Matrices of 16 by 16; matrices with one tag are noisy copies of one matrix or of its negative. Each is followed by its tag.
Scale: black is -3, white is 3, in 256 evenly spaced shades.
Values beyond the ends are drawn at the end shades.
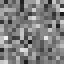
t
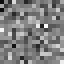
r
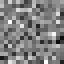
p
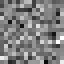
p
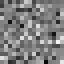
p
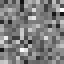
t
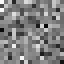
r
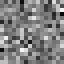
t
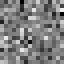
t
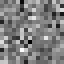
t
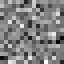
p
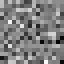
p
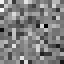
r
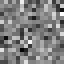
t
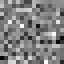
p
